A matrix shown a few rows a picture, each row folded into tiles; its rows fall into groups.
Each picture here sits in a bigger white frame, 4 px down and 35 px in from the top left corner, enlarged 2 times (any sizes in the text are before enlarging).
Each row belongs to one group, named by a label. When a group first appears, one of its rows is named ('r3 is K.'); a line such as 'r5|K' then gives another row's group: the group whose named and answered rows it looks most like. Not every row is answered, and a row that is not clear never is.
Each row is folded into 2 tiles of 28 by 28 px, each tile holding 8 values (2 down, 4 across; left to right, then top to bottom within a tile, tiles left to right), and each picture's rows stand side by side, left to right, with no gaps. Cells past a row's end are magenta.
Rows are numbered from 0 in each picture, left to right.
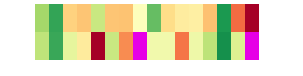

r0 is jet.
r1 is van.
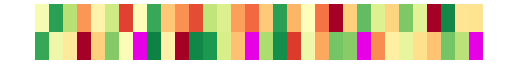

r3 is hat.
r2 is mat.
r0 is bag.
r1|van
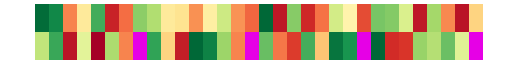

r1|van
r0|jet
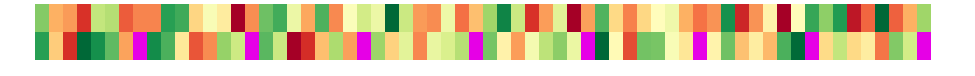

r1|bag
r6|mat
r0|van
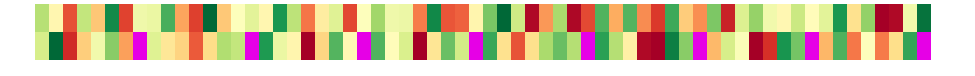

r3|bag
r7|mat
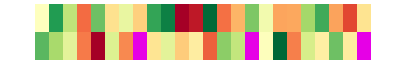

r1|jet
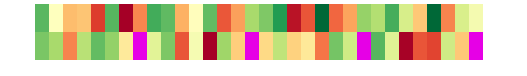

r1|jet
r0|van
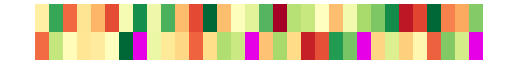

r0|mat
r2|hat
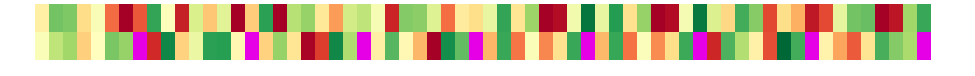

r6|hat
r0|bag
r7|mat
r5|mat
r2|hat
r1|van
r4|mat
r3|hat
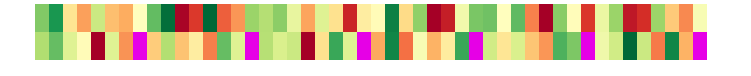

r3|mat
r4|hat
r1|jet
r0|jet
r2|bag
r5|jet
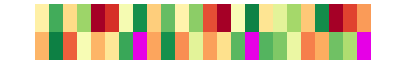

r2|bag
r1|mat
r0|mat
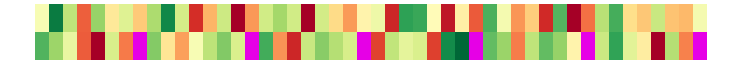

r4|van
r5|jet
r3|hat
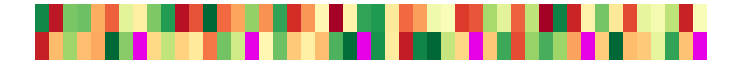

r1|jet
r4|van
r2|mat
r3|van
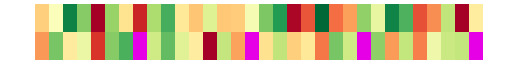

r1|jet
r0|hat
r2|jet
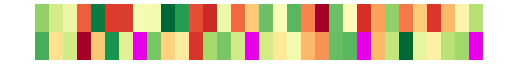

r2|hat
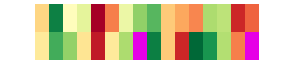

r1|van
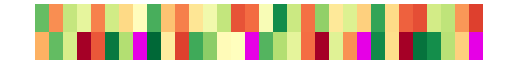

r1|van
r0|hat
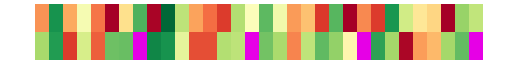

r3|mat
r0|mat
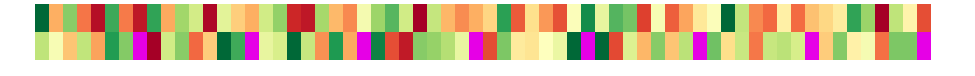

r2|jet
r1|hat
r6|bag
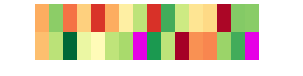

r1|mat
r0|mat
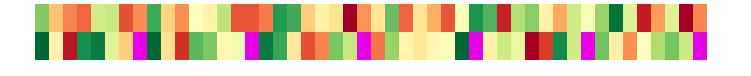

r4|hat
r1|van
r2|bag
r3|mat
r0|van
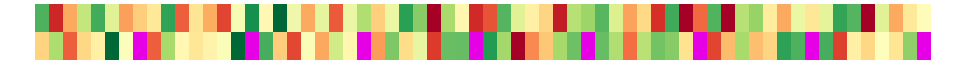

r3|hat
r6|hat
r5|van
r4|mat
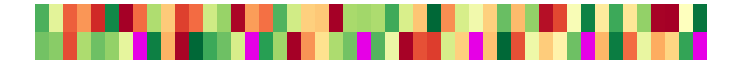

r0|van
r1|van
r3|jet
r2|mat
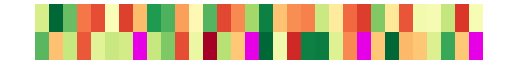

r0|bag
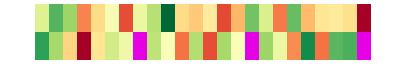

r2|hat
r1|jet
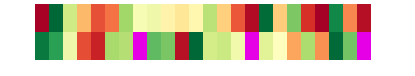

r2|hat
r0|mat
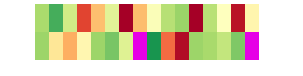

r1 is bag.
